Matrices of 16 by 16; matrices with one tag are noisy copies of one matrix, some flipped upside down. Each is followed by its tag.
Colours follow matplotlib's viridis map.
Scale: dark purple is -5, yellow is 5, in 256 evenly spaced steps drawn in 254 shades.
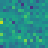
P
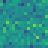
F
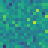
F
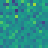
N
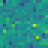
F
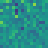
N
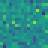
F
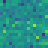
F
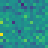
P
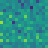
P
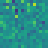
N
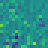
N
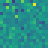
N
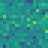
F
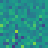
N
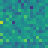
P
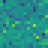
F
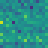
P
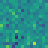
N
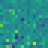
N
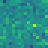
F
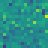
F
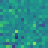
N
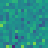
N
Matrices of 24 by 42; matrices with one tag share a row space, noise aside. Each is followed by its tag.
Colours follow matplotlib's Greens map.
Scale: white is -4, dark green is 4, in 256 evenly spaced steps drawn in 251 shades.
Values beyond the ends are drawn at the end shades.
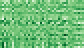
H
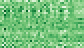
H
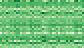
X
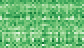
X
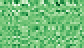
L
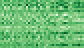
H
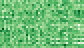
H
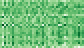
H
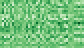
H
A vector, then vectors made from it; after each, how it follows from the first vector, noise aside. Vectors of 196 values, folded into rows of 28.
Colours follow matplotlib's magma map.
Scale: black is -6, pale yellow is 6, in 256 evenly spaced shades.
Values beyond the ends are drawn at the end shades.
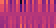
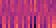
reversed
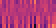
reversed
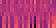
reversed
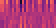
copied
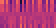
copied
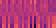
reversed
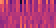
copied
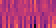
reversed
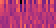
copied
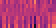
reversed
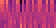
copied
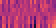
reversed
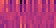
copied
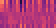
copied
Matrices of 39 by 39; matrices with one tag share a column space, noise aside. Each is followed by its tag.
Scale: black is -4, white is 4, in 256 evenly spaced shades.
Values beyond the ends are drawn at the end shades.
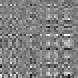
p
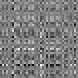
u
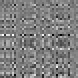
p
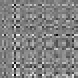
p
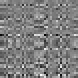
p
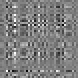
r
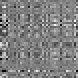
r
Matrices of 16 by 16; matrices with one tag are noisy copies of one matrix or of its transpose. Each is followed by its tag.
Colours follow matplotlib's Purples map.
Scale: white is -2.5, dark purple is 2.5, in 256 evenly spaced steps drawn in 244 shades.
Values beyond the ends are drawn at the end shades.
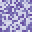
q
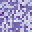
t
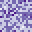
t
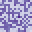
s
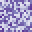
q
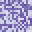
s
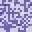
s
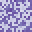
q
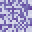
s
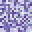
s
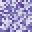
q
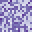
t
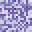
s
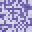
s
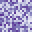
t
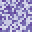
q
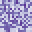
s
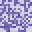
s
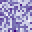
t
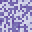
t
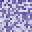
t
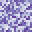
q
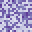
t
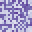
s
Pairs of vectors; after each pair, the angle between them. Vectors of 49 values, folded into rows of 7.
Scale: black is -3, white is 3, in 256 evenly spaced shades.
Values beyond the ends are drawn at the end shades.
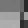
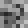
partly opposed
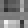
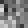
partly aligned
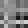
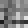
nearly opposite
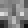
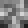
nearly parallel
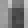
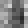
nearly parallel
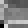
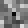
partly opposed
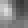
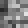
partly opposed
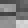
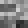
nearly opposite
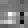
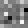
partly opposed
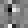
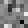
partly aligned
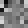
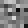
orthogonal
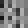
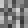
nearly opposite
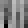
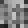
partly aligned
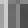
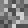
orthogonal
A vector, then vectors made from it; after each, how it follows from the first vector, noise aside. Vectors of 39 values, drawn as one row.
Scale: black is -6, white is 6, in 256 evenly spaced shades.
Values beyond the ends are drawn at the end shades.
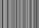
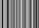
scaled up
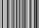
scaled up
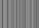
shrunk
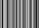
scaled up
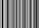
scaled up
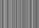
shrunk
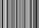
scaled up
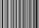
scaled up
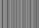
shrunk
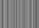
shrunk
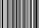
scaled up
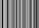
scaled up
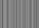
shrunk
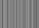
shrunk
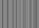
shrunk
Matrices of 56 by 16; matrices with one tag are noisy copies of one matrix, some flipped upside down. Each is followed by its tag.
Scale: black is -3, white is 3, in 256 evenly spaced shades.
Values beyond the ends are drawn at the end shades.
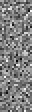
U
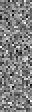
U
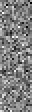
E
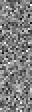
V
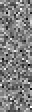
V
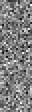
V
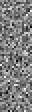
U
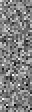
E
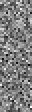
V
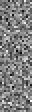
U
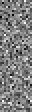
U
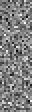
U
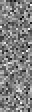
V
